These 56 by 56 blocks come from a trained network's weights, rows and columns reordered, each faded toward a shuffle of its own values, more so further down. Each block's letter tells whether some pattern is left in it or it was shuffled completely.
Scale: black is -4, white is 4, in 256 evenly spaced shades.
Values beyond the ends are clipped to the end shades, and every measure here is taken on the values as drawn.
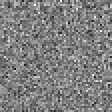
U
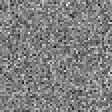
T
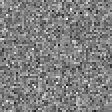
T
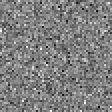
T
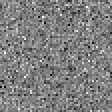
T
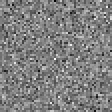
T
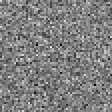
U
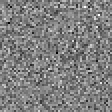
U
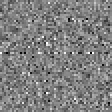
U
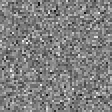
T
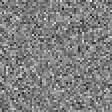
T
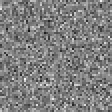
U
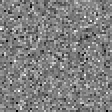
T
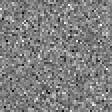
T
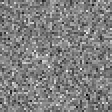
T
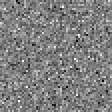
T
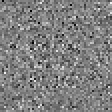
U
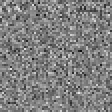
U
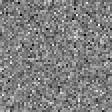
T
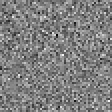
U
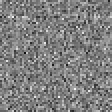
U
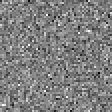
T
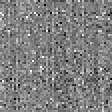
U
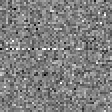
U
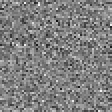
U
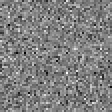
U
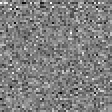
U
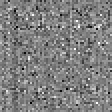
U
